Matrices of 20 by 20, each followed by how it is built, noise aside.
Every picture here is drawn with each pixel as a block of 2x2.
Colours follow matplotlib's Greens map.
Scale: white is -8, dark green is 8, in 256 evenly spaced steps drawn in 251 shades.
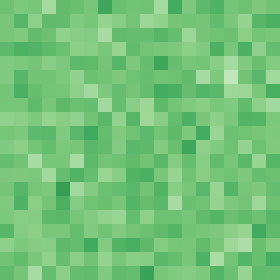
noise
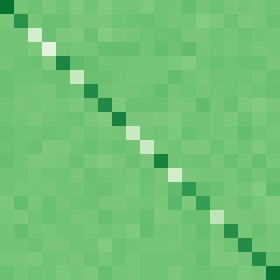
diagonal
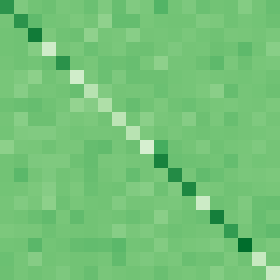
diagonal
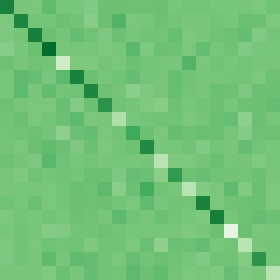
diagonal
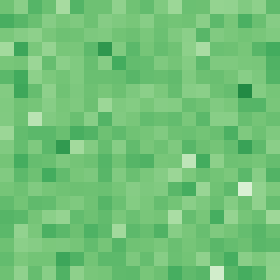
noise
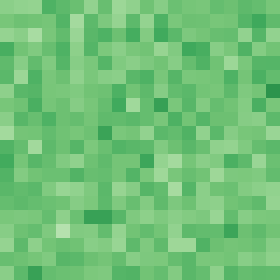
noise
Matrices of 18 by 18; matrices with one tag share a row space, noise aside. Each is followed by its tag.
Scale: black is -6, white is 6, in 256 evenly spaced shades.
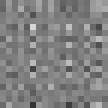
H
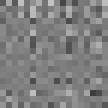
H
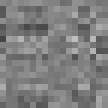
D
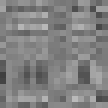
D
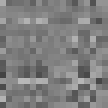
D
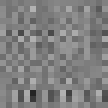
H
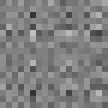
H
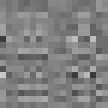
D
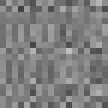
H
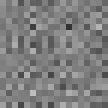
H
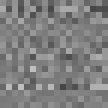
H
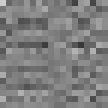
D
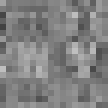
D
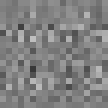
H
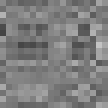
D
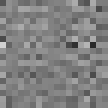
D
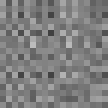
H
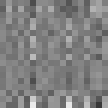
H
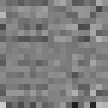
D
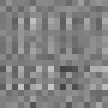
H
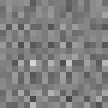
H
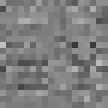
D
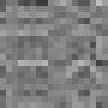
D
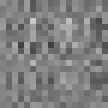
H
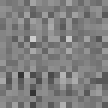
H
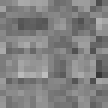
D
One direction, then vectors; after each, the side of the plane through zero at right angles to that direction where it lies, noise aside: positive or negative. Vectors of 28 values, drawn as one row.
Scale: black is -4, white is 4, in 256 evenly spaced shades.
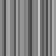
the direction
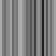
positive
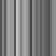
positive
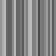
negative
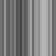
negative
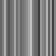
negative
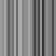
negative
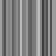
positive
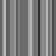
negative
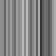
positive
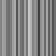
negative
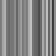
negative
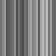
negative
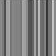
positive
